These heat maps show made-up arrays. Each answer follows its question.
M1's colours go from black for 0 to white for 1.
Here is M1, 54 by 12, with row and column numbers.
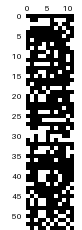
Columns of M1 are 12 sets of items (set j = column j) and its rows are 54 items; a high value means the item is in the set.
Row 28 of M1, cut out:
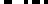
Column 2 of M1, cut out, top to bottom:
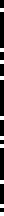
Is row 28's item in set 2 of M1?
no
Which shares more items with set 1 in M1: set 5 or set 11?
set 11
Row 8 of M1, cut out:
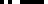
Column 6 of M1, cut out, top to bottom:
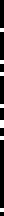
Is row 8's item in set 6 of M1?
no
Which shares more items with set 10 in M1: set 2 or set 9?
set 2
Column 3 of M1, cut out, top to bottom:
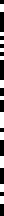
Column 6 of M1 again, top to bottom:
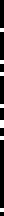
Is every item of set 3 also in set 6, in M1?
no
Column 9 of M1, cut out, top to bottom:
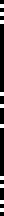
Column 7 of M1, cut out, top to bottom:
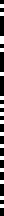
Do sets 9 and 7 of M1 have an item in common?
yes
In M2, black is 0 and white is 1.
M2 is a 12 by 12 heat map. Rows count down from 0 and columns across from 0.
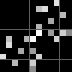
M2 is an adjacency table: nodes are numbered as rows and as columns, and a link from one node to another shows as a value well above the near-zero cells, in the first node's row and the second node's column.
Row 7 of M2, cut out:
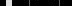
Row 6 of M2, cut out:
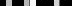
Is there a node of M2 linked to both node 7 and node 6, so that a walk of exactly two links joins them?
yes
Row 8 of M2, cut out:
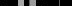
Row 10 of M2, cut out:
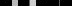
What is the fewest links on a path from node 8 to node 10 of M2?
2
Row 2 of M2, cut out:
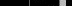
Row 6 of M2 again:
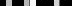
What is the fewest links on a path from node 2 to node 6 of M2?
3
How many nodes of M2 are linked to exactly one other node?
6
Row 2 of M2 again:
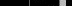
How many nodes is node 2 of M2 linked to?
1
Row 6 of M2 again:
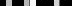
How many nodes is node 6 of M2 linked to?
4
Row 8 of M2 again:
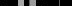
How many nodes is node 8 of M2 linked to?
2
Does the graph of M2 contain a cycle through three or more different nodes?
no
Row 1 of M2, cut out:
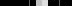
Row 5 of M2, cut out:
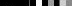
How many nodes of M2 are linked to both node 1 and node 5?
1
